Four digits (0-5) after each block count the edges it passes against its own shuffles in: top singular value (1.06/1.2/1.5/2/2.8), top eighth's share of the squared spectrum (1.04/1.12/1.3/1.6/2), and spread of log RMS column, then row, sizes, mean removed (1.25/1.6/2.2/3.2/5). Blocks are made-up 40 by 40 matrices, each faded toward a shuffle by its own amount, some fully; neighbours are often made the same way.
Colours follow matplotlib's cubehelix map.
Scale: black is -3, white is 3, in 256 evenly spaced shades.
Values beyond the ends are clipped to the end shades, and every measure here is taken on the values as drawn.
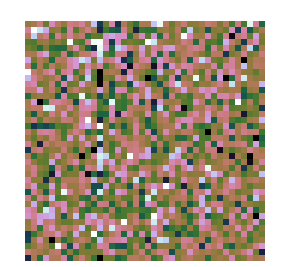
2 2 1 0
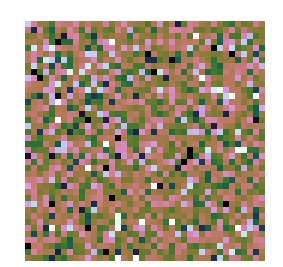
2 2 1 1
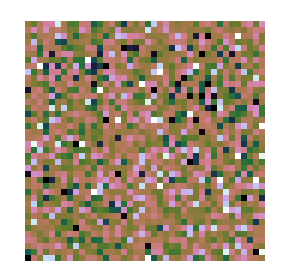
0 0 0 1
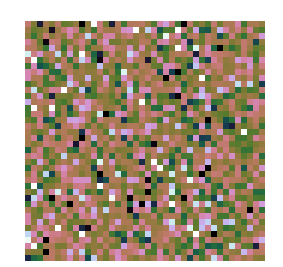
0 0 0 0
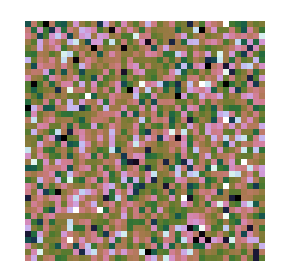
1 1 0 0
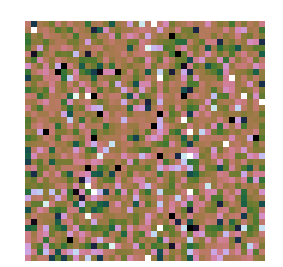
2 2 1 0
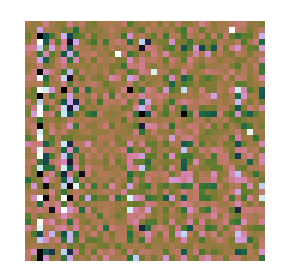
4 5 3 2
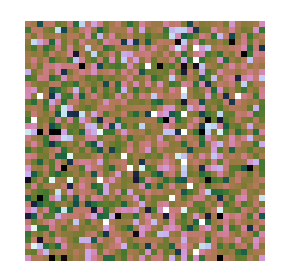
2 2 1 0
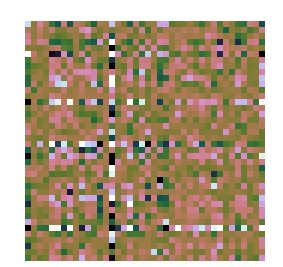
4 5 3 2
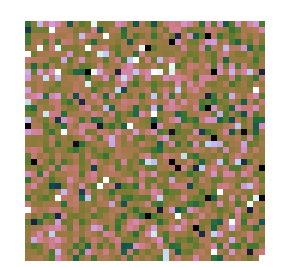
2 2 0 0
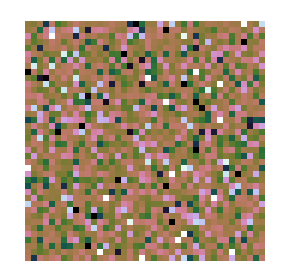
0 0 0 0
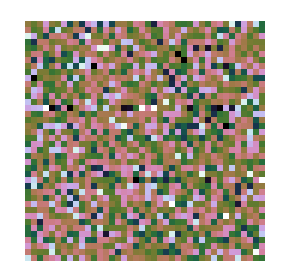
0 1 0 2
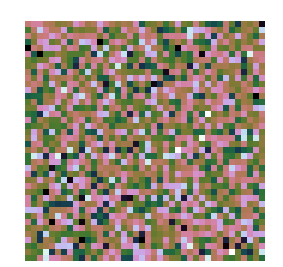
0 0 0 1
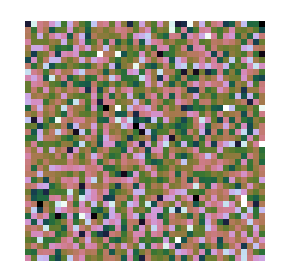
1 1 0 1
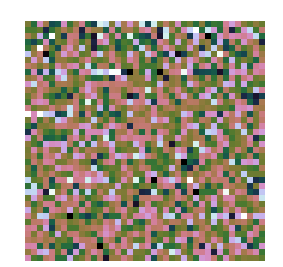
1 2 0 2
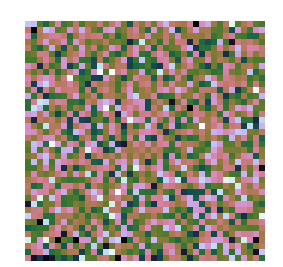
0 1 0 1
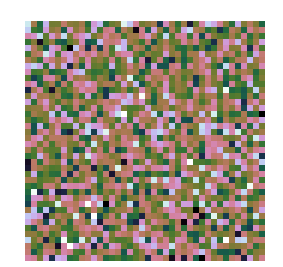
0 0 0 1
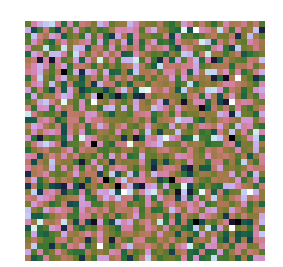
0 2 0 2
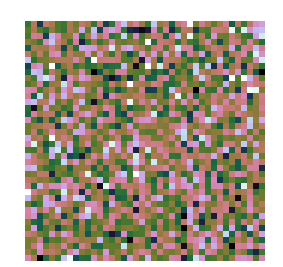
0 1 0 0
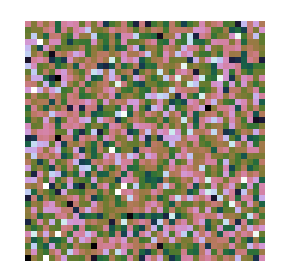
0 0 0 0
